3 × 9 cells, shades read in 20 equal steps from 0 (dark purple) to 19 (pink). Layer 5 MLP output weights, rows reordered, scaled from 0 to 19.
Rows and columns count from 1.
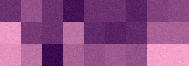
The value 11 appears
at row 2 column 8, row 2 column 9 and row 3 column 4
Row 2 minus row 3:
1 -7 5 2 -5 -7 -5 -8 -8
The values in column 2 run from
6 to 13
